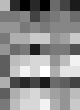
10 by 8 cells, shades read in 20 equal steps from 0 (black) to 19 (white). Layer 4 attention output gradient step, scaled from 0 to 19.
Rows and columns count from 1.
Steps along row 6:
up up up same down up up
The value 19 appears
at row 7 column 5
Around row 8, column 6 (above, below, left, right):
13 12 2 7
